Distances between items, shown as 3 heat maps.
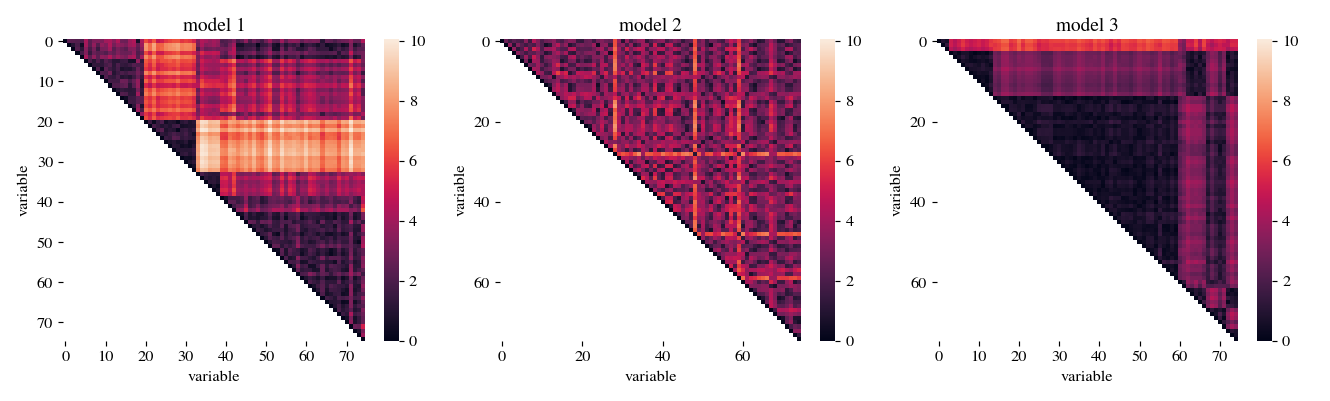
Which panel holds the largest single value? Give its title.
model 1
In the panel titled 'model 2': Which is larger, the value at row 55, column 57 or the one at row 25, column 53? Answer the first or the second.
the first
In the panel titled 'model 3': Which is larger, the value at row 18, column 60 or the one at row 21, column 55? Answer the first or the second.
the first
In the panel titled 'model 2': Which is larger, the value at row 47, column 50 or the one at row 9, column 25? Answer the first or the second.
the first
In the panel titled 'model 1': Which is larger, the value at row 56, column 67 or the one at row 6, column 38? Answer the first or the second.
the second
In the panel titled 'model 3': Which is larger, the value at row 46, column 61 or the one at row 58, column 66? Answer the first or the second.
the first
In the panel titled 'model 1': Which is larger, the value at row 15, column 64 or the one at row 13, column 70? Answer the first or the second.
the second
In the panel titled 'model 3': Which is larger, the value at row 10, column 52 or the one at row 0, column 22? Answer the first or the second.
the second
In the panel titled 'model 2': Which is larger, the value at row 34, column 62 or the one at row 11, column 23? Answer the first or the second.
the second
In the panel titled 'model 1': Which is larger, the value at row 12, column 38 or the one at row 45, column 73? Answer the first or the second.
the first
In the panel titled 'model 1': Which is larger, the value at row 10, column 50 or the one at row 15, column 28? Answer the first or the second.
the second
